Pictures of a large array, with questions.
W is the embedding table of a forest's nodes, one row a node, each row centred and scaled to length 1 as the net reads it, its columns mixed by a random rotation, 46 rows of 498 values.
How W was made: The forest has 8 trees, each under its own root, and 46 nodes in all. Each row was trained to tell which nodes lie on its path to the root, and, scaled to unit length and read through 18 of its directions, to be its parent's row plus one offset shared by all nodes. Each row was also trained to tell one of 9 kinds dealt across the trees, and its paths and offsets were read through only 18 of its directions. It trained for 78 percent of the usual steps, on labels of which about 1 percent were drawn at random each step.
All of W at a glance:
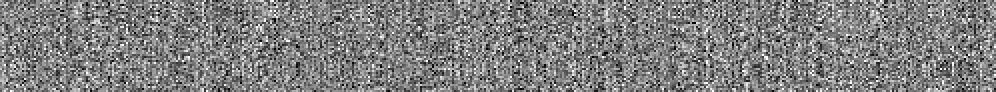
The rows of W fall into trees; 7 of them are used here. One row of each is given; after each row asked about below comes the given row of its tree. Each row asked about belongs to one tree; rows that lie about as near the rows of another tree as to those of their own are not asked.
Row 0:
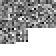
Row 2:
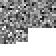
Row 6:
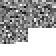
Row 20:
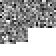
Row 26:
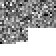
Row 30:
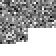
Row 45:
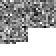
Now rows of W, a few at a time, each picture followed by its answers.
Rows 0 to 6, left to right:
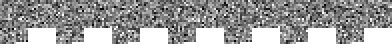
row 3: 6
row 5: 30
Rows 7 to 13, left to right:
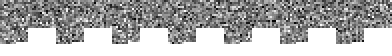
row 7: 30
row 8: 6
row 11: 30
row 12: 26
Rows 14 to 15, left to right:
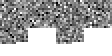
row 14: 0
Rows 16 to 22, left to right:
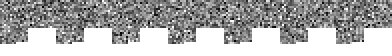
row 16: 26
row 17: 45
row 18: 26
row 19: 2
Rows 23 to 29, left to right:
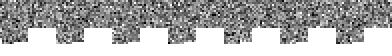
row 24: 0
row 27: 26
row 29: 2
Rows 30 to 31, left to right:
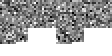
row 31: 0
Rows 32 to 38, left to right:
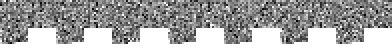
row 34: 45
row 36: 0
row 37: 0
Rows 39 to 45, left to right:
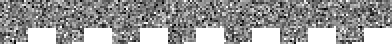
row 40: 2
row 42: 30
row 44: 45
